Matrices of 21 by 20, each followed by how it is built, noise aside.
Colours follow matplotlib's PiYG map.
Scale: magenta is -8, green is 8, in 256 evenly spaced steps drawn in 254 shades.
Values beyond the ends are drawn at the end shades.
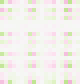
low rank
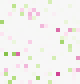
sparse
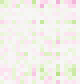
low rank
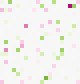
sparse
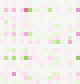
low rank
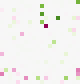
sparse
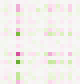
low rank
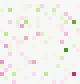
sparse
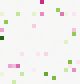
sparse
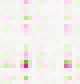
low rank
